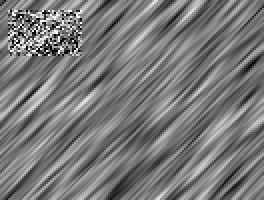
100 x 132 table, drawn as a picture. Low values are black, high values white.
Grain: diagonal, up to the right. Odd patch: rougher, in the top left. Average level on the scale: 50%. Roughest part: top left.
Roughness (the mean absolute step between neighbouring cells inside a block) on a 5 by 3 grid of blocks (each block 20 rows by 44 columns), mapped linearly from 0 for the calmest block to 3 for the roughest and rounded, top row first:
300 | 200 | 000 | 000 | 000
